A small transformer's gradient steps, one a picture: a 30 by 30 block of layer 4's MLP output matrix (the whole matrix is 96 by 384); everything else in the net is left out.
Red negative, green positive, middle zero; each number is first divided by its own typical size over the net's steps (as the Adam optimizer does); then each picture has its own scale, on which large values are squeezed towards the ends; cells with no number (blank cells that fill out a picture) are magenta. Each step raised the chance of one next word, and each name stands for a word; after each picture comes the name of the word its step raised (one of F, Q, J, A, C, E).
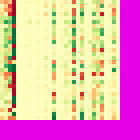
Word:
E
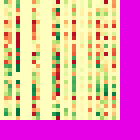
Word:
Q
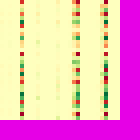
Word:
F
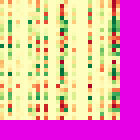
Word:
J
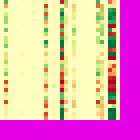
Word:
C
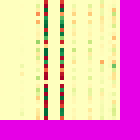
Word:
Q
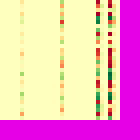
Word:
F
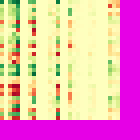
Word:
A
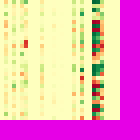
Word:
A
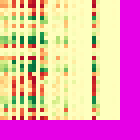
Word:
E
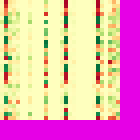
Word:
E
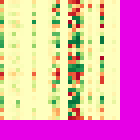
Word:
E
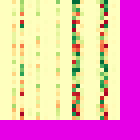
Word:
A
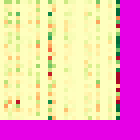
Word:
C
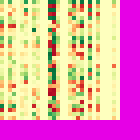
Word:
C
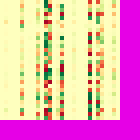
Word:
F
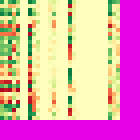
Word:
C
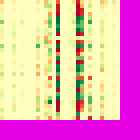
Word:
J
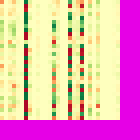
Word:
J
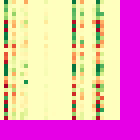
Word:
A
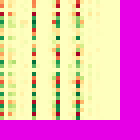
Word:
F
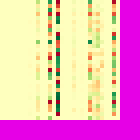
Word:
F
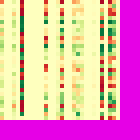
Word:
J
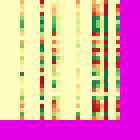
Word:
J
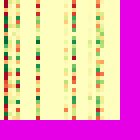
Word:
E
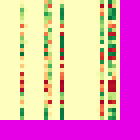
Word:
C
